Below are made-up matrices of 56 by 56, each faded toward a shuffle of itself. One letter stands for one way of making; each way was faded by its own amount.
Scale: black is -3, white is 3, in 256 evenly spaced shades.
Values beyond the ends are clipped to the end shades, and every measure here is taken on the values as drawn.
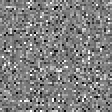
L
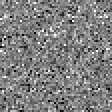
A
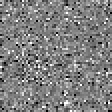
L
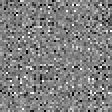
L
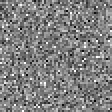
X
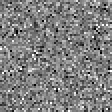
X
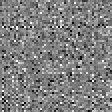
L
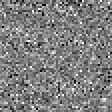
A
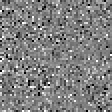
L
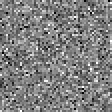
X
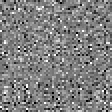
L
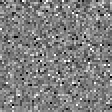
A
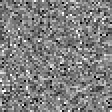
X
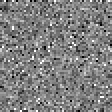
A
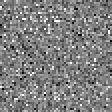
A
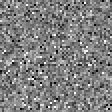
A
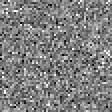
X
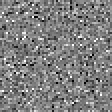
A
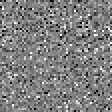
L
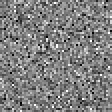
X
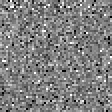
A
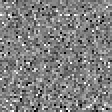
A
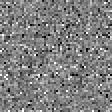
A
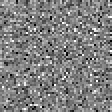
L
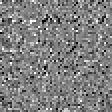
L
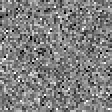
X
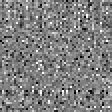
L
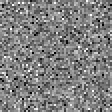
X
